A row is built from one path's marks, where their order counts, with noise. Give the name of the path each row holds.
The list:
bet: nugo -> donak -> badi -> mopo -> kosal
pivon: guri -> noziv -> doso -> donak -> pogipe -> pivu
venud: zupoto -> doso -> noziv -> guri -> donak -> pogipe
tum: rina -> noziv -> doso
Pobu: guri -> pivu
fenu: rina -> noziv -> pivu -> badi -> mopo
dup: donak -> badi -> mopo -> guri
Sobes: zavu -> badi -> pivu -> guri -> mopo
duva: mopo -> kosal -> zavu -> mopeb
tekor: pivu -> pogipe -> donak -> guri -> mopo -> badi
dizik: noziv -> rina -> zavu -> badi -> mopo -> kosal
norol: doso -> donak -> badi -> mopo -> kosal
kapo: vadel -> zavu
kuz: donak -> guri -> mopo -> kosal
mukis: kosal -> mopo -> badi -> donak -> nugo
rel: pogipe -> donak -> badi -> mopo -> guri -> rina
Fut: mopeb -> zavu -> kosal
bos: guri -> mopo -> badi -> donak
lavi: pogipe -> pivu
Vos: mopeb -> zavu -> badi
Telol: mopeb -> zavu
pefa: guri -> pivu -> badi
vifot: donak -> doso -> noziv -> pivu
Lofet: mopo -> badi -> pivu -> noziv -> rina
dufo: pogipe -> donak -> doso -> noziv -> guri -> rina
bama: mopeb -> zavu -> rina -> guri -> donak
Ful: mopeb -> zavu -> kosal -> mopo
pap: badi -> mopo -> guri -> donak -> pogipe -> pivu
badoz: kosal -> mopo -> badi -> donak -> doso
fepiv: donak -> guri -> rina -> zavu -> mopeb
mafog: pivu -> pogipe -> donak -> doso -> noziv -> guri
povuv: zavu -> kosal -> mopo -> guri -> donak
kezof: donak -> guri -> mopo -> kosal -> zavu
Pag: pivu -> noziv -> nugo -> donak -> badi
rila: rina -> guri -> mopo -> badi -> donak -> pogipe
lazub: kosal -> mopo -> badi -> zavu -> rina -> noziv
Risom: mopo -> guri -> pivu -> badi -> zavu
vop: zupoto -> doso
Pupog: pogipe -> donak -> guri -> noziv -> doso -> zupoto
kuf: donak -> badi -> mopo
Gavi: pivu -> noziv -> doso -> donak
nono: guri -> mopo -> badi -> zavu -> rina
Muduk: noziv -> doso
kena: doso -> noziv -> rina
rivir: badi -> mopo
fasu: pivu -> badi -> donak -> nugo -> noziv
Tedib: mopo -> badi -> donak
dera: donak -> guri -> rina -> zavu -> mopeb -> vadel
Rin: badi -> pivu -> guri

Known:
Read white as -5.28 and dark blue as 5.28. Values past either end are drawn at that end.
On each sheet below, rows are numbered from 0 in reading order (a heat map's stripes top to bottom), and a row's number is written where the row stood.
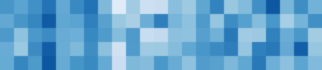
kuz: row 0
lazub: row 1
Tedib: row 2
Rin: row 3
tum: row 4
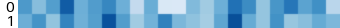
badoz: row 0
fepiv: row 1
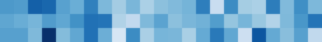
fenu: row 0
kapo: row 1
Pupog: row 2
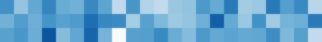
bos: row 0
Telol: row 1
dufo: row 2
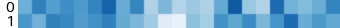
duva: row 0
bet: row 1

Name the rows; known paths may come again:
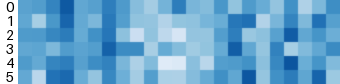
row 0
lazub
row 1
Risom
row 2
kuz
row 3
Telol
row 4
norol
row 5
pefa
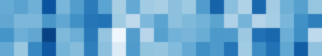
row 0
vop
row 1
kapo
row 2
mafog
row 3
Rin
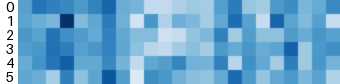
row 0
Ful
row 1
Pupog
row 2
rivir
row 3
dizik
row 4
Lofet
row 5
bama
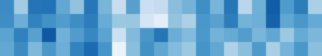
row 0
tekor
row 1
bet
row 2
kena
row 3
dera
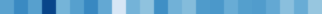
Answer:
tum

